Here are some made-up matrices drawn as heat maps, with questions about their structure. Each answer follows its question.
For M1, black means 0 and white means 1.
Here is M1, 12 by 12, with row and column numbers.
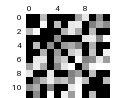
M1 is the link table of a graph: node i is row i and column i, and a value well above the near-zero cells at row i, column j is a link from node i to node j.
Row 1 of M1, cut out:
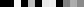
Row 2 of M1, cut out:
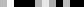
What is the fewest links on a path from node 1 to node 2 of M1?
1
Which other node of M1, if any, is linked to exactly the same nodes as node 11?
node 4
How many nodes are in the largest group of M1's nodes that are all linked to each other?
5
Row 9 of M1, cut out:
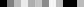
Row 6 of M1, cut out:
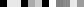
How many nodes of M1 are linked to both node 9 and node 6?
7
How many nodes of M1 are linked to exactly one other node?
0
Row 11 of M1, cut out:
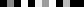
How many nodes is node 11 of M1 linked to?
6
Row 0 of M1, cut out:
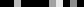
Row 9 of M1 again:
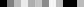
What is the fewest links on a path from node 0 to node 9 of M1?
2
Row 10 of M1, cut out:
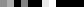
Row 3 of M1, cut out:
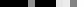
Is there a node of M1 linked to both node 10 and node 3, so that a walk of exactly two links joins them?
no
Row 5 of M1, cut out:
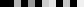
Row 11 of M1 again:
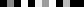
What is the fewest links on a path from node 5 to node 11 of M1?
1
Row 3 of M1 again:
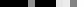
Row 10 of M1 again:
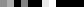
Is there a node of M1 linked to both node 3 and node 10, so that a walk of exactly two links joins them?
no
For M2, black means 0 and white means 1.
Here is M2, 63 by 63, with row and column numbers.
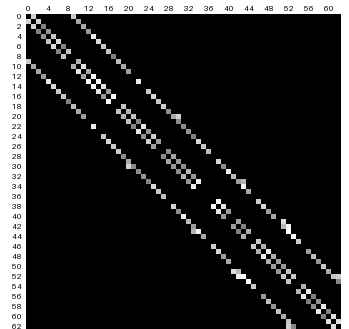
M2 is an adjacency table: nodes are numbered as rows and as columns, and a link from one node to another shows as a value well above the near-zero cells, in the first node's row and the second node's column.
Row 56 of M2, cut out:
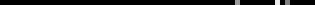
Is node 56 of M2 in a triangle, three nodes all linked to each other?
no
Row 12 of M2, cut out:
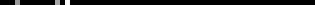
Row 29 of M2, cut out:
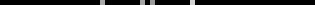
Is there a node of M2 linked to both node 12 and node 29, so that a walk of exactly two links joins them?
no
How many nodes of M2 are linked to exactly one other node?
1
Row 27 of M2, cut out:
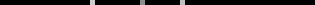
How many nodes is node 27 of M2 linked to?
3
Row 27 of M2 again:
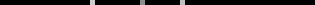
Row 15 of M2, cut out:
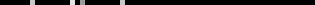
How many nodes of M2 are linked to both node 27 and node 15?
0
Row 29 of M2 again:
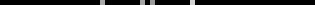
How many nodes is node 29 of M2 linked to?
4
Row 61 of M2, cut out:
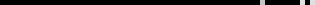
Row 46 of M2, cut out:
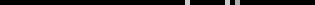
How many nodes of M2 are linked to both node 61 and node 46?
0
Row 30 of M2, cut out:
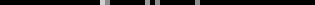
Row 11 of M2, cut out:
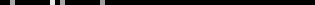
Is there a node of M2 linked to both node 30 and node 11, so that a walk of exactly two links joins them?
yes
